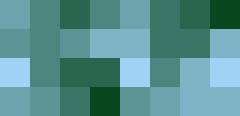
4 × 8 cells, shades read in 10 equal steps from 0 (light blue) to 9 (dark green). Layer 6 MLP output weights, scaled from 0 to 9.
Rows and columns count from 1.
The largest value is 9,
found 2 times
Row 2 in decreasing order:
6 6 5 4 4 2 2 2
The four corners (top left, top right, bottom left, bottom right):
3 9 3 2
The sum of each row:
45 31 26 33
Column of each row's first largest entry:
8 6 3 4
